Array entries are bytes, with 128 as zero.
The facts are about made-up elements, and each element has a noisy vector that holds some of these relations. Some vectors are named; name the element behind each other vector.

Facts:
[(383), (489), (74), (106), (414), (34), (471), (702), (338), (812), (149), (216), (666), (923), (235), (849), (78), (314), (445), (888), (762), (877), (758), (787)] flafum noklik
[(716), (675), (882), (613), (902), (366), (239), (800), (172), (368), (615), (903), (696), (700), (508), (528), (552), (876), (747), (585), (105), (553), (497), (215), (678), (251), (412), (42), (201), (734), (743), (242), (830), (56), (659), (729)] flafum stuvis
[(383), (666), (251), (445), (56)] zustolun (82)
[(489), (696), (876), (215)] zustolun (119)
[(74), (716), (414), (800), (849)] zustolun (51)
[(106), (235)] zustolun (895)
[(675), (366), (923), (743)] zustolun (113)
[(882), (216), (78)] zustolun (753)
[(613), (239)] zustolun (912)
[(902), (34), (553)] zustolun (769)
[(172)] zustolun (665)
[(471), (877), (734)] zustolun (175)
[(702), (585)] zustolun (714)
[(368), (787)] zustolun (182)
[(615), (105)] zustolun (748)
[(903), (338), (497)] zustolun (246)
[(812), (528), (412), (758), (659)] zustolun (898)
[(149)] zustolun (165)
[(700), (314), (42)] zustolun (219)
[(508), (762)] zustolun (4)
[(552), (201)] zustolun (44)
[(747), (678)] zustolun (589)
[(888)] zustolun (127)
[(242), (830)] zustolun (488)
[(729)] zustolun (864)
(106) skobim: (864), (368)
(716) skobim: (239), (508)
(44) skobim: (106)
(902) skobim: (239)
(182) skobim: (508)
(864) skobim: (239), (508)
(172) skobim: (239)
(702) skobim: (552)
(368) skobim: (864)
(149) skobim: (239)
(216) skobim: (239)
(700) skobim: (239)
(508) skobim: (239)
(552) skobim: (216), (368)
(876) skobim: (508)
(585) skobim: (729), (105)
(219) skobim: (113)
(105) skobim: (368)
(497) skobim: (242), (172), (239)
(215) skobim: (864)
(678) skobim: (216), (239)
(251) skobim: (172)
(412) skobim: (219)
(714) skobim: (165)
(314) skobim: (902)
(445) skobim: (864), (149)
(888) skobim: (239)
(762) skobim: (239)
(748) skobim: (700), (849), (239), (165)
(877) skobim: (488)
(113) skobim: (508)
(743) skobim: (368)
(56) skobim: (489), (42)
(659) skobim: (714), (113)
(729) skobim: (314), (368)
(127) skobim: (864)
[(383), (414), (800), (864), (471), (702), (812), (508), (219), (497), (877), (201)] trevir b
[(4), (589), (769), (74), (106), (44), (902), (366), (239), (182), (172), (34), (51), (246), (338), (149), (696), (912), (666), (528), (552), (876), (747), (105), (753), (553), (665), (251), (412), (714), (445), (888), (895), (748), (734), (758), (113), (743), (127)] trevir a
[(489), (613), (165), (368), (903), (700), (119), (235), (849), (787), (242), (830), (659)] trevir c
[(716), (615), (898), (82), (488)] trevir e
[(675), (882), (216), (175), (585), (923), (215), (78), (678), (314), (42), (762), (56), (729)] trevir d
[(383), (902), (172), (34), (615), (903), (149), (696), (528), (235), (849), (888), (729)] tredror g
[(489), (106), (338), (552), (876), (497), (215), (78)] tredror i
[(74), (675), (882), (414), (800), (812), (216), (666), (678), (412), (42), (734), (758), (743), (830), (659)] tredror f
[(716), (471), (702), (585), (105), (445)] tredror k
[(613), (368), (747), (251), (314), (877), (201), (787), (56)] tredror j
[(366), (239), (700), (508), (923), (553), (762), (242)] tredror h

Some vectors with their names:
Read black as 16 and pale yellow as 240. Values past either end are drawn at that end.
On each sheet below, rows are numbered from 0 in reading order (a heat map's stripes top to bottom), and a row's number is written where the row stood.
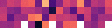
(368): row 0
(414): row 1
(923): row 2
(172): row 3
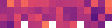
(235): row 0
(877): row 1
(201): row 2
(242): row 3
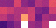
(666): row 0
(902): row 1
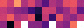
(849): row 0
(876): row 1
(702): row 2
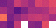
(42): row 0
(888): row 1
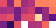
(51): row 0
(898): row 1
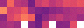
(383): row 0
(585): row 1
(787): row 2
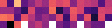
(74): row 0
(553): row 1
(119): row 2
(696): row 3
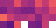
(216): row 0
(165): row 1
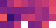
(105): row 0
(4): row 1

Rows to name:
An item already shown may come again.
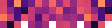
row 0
(800)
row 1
(903)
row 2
(508)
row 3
(800)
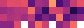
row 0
(787)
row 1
(366)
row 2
(675)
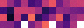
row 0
(876)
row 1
(743)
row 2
(830)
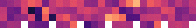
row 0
(552)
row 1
(489)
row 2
(314)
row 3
(666)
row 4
(659)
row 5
(488)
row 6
(497)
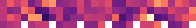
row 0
(762)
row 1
(412)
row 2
(552)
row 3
(34)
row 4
(734)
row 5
(812)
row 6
(82)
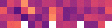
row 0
(923)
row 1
(251)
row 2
(497)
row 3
(175)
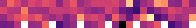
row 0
(82)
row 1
(314)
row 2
(445)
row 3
(78)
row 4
(716)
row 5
(758)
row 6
(666)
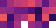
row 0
(830)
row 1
(215)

